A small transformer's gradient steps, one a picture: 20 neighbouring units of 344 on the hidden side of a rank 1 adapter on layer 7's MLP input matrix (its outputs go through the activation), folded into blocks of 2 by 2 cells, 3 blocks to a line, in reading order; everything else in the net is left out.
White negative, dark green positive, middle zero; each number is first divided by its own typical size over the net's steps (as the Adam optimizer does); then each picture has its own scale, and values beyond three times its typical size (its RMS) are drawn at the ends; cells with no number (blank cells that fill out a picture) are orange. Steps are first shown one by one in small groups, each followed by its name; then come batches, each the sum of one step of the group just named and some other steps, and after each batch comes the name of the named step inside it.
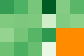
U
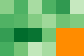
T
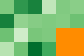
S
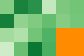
S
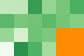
S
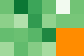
U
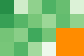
U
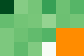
U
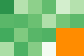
U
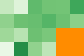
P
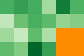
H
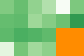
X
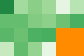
X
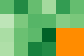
H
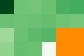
H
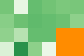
P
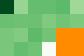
H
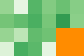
P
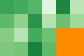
H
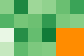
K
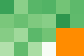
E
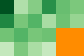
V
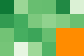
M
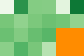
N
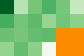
V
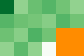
E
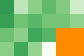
K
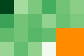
V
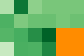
K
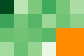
V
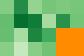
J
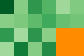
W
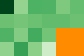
W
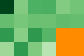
W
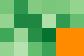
J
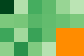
W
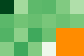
W
